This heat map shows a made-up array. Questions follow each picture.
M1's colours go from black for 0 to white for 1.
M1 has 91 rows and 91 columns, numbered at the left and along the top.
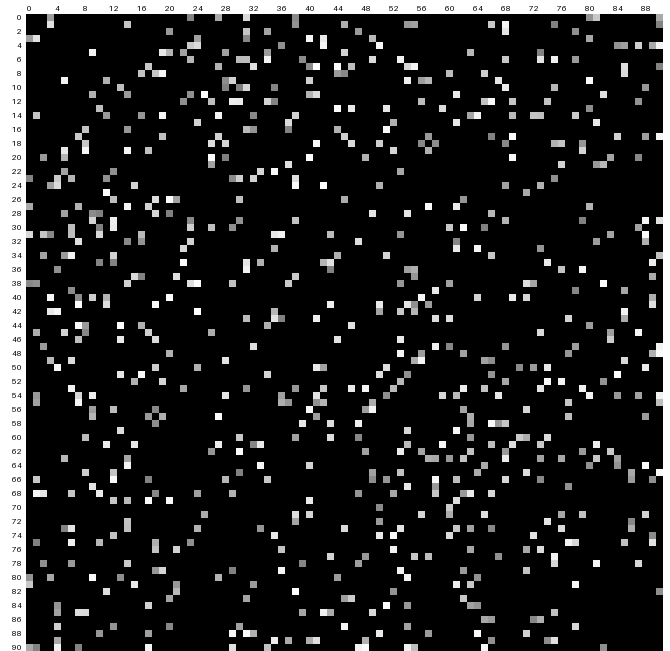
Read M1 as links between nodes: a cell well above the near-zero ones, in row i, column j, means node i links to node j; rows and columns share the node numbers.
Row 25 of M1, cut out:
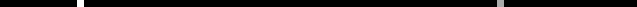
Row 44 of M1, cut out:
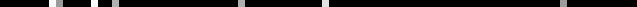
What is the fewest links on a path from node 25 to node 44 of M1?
4
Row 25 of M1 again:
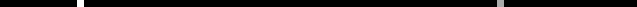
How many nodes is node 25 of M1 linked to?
2
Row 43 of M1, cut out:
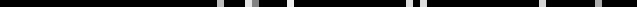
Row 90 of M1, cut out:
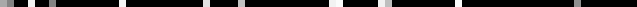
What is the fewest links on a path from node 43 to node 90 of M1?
3
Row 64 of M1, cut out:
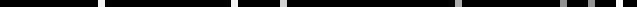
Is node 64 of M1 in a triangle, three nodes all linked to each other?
no
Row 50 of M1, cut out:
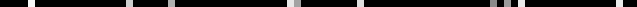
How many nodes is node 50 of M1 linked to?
10
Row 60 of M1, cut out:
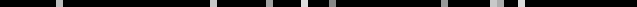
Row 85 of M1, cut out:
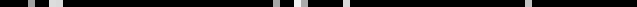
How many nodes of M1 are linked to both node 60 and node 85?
2
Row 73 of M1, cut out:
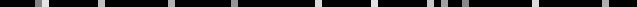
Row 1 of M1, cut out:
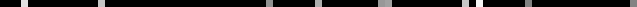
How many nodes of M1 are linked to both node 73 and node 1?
3
